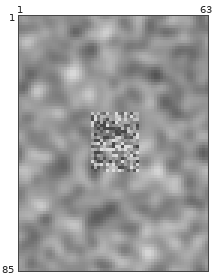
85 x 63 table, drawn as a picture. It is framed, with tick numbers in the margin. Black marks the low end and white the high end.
Odd patch: rougher, in the centre. Grain: blotchy. Roughest part: centre. Mirror symmetry: none. Slope: none.
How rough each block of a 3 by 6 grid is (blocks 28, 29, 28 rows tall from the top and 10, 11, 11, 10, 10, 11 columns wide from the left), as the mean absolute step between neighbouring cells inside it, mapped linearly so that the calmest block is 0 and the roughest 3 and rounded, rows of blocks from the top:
000000 / 003300 / 000000
